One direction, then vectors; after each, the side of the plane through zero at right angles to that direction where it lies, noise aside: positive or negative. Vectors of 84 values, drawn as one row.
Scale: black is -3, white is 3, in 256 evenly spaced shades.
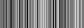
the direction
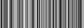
positive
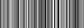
negative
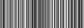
negative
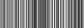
negative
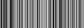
positive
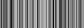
positive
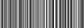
positive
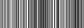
negative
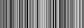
positive
